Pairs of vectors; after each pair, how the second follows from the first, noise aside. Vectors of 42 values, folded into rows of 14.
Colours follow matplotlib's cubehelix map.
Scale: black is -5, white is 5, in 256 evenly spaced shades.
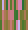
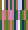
scaled up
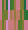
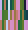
scaled up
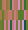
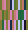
scaled up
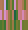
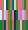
scaled up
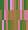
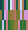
scaled up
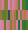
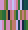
scaled up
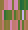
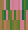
sign-scrambled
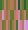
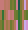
sign-scrambled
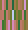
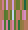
sign-scrambled
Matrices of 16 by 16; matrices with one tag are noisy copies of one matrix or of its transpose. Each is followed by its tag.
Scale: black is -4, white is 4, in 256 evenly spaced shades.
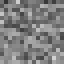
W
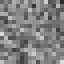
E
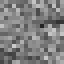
E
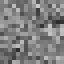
E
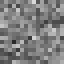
E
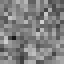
E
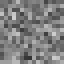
W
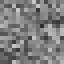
E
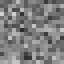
W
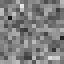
W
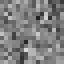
E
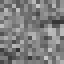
E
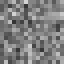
W
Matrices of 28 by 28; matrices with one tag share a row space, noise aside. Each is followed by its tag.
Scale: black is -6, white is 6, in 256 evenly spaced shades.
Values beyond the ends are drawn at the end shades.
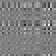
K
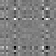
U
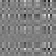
K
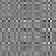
K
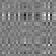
K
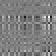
K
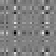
U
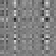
U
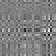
K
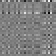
K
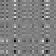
U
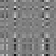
U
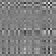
K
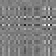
K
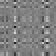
U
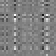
U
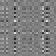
U
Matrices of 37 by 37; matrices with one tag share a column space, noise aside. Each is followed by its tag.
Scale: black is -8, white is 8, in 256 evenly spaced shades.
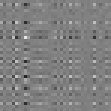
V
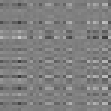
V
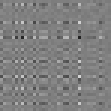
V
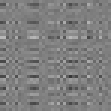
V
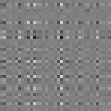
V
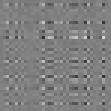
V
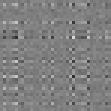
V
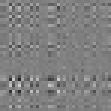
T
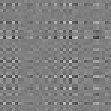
V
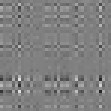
T
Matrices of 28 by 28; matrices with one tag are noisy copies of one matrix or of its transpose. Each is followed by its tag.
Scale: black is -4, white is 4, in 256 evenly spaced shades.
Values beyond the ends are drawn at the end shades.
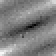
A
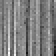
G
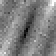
A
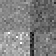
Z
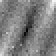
A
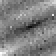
A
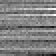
G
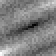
A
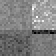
Z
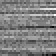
G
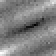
A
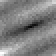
A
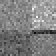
Z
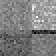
Z
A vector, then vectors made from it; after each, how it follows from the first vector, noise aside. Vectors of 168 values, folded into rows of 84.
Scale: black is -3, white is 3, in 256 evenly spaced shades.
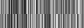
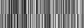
copied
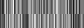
wrapped around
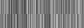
shrunk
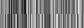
copied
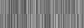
shrunk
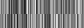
copied
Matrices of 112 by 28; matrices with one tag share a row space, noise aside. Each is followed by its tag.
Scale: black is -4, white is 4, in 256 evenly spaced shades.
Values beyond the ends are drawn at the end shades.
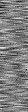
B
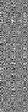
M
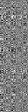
M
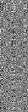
M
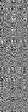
M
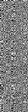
M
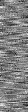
B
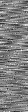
B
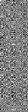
M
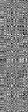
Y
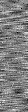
B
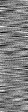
B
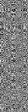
M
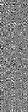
M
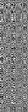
M
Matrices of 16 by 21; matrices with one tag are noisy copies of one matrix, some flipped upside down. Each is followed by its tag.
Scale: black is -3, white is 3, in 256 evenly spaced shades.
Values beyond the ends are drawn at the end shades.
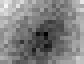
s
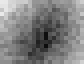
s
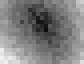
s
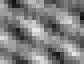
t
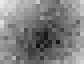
s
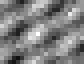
t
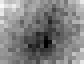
s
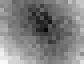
s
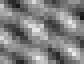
t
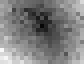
s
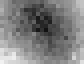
s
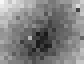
s
